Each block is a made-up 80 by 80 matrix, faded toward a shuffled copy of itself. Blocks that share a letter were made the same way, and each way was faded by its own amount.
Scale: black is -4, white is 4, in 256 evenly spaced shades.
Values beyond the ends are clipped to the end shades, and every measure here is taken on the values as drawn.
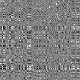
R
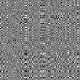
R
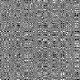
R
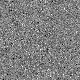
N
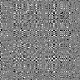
R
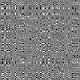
R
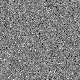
N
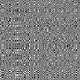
R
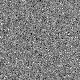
N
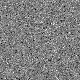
N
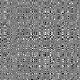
R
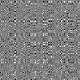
R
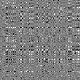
R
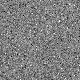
N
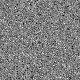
N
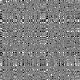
R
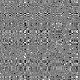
R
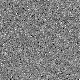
N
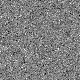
N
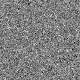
N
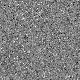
N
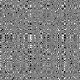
R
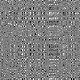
R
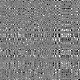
R
